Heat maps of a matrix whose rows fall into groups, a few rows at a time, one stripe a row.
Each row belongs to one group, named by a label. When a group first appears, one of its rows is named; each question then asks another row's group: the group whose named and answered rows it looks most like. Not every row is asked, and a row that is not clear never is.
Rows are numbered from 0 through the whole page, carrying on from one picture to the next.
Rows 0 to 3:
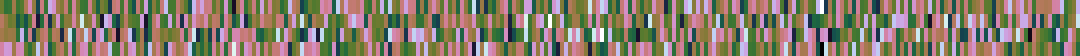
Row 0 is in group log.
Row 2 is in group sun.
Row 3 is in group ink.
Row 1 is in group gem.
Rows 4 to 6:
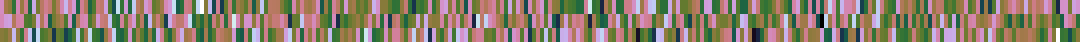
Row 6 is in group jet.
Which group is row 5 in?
ink
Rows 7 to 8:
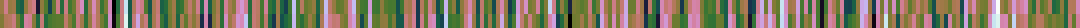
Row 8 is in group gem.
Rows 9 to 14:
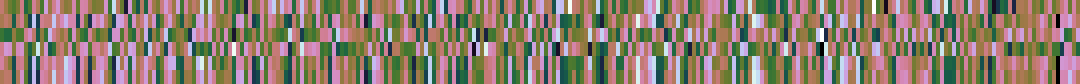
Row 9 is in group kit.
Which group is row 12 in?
ink
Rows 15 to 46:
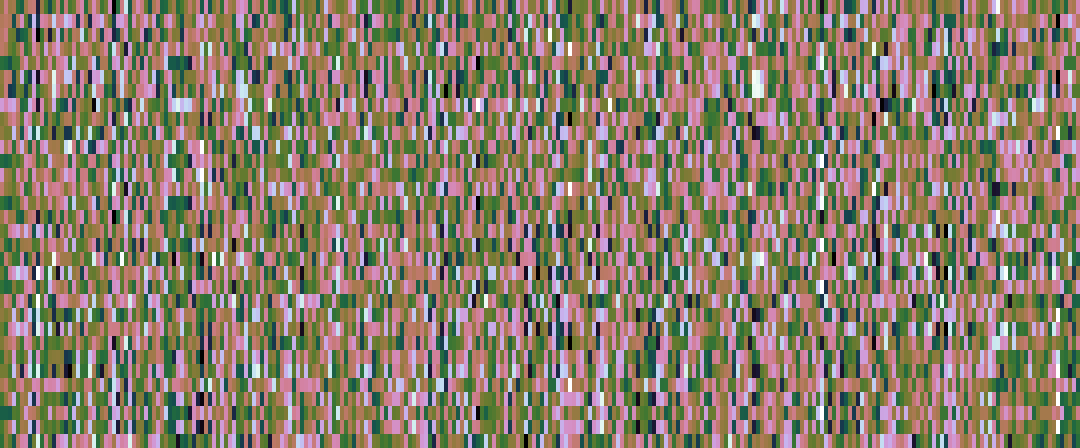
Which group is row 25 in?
sun
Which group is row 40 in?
jet
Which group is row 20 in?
sun
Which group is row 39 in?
gem
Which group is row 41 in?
jet
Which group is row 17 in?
gem
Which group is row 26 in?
log
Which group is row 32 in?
log
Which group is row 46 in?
ink
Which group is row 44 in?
log
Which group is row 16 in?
sun
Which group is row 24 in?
jet
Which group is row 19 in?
log
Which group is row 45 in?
jet
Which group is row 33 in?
sun
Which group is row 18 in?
kit
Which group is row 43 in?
jet
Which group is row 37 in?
jet
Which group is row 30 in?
gem
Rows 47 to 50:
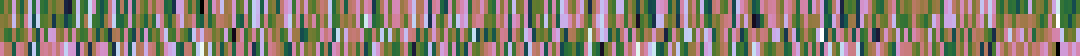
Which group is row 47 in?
jet
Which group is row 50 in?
sun
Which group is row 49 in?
log
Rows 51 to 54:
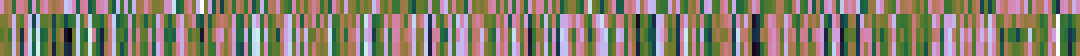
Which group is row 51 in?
sun
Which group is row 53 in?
jet
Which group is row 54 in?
jet
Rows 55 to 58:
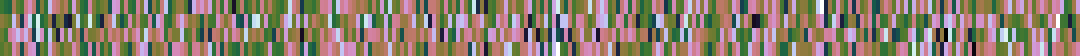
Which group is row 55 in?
log
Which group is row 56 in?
jet
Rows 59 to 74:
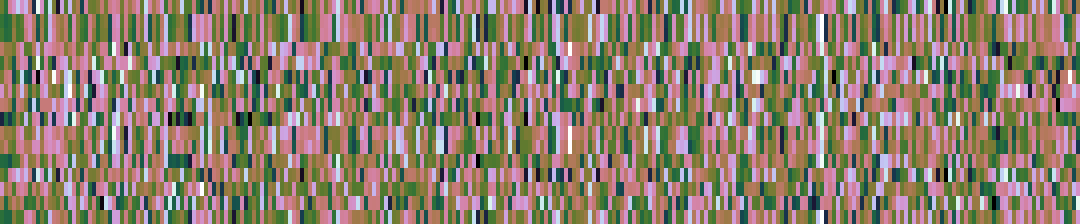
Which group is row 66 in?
sun
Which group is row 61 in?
log
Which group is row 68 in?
kit
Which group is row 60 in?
log
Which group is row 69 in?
kit
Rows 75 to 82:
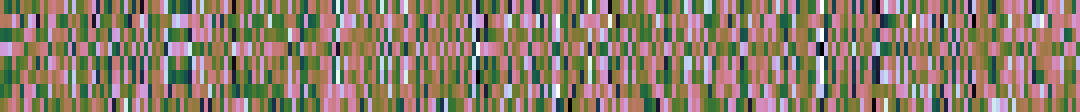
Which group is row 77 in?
log
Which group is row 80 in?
log
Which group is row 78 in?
ink
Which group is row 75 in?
log
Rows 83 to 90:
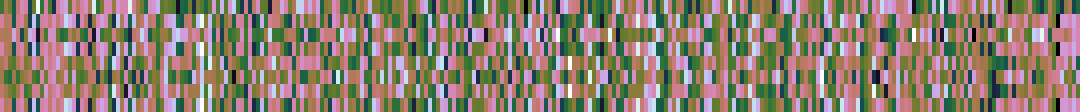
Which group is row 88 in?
log
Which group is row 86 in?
sun
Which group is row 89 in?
kit
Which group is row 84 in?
sun
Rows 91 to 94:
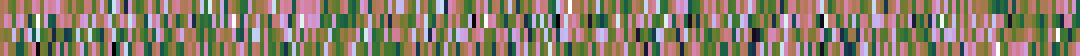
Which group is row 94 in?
gem
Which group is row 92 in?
ink
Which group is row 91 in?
kit
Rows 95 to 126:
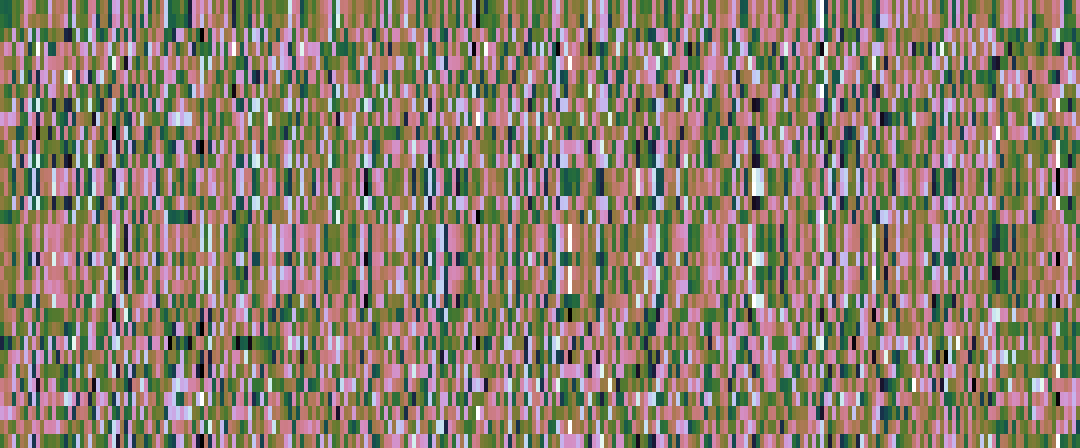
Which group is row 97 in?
jet
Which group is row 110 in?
log
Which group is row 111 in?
kit
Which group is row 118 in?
jet
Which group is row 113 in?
sun
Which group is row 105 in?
jet
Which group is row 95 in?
log
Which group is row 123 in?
sun
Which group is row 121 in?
jet
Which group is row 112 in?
kit
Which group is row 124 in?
ink
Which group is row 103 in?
ink
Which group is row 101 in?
log
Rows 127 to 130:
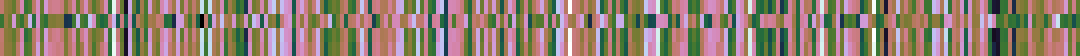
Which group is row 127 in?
kit
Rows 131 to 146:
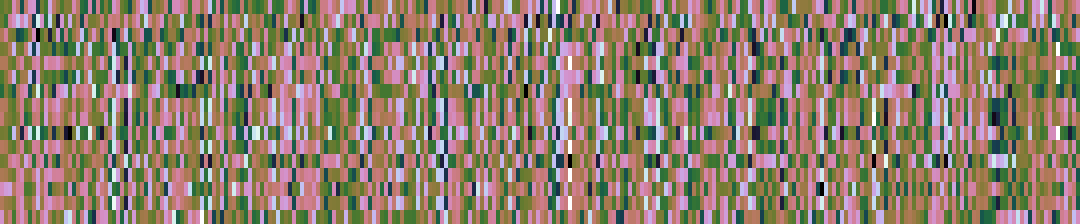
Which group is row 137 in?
ink
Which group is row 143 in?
kit
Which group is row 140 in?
jet
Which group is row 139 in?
kit
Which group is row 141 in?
kit
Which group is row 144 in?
ink
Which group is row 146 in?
sun
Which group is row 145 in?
kit
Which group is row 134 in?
jet
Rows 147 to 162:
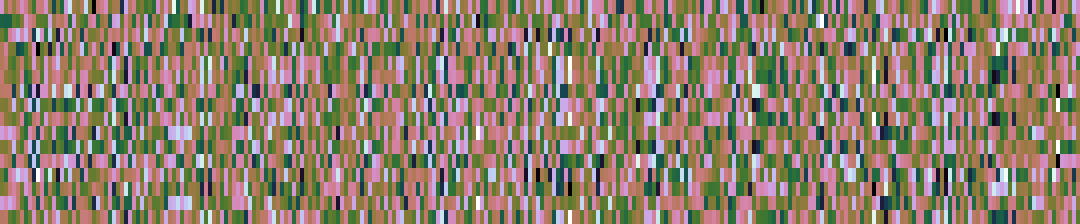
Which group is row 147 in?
sun
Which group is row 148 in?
log
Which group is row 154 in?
jet
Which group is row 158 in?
sun
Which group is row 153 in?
sun
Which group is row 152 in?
kit
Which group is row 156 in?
ink
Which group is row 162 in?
kit
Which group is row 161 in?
ink
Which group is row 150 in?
gem
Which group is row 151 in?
kit
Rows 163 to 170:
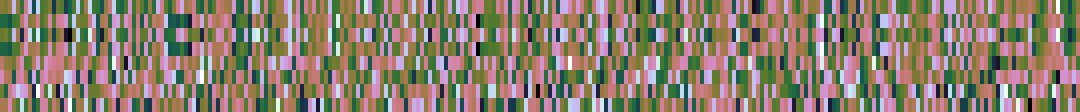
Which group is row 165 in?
jet
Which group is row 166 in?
log
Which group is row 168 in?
sun
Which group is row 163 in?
jet
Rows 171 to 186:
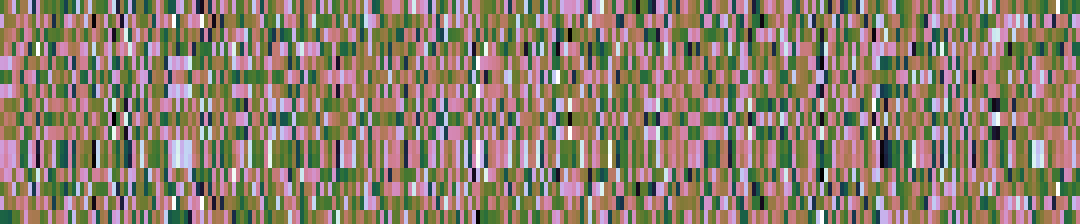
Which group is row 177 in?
ink
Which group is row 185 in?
sun
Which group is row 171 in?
jet
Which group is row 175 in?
ink
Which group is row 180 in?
kit
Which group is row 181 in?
ink
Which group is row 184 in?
jet
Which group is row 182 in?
ink
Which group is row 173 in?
gem
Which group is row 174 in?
ink
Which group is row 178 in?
kit
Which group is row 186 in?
log
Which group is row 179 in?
gem
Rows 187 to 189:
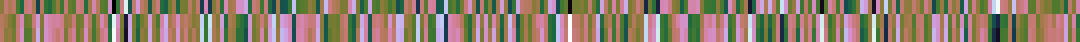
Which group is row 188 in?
kit
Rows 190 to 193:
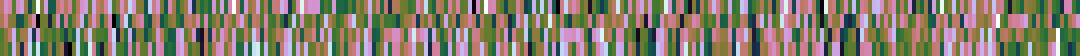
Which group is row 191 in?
gem
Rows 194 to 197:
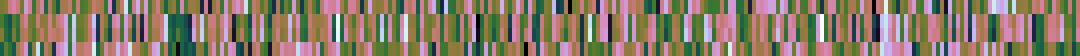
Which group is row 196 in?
log
